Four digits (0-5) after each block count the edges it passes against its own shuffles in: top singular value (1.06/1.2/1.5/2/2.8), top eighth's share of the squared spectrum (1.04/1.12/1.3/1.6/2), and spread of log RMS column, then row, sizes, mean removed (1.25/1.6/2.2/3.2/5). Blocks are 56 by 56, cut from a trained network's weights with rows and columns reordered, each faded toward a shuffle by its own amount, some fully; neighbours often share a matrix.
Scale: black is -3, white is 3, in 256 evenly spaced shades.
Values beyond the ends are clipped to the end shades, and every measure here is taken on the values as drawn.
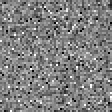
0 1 0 0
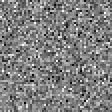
0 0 0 0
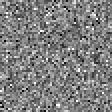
0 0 0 0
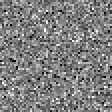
0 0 0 0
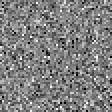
0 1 0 0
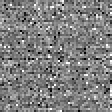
2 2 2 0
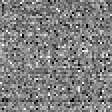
2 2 1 0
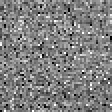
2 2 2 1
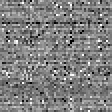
3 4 2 2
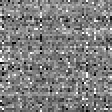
2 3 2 2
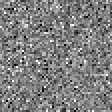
1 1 0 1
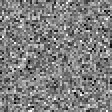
1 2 0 0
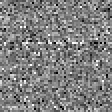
2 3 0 1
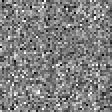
1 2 0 1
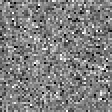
0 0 0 0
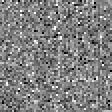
1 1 0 0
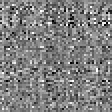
3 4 1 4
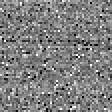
1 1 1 0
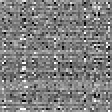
3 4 3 1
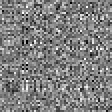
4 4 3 2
